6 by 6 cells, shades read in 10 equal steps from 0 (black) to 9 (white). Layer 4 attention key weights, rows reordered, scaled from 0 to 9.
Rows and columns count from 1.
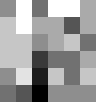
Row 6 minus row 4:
-3 -4 -2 1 1 -1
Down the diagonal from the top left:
5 9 5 4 4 5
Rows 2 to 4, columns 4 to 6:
6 3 6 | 6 7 4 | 4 4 6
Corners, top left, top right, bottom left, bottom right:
5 6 4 5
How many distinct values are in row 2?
4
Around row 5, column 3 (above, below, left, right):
2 0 8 7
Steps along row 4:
same down up same up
